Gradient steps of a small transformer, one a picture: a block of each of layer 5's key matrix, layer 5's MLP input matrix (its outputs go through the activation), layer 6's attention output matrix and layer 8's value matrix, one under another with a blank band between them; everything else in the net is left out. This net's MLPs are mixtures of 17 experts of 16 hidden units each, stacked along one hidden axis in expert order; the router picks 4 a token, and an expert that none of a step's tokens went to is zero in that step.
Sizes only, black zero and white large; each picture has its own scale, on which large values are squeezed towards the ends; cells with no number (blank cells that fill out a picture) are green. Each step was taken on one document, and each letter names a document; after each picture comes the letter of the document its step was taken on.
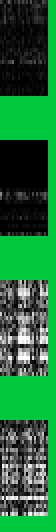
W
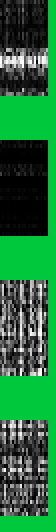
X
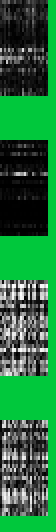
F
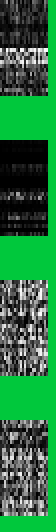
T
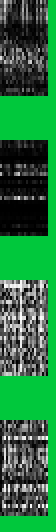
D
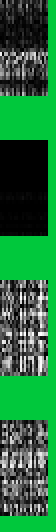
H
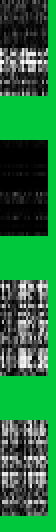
W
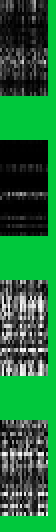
T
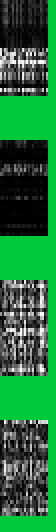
D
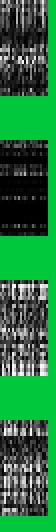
F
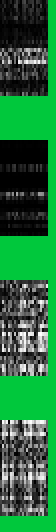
W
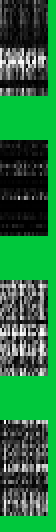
D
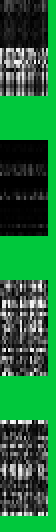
X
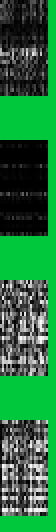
H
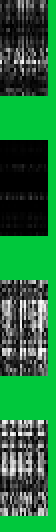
T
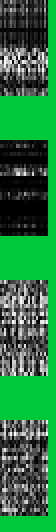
F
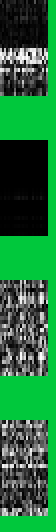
H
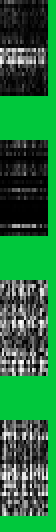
F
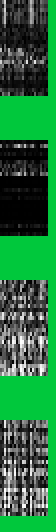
D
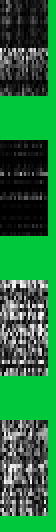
D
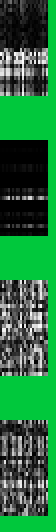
X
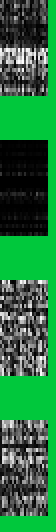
H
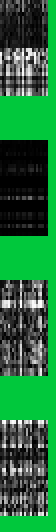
X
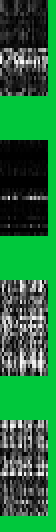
X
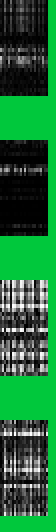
F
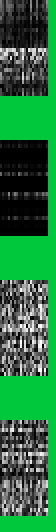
T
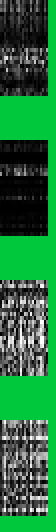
D
